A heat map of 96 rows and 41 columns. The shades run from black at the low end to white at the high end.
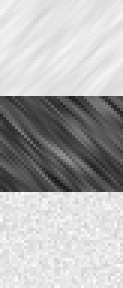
It is made of 3 by 1 panels. Panel 1,1: very high, slanting up to the right, faint in contrast. Panel 2,1: low, slanting down to the right. Panel 3,1: very high, fine-grained, faint in contrast.
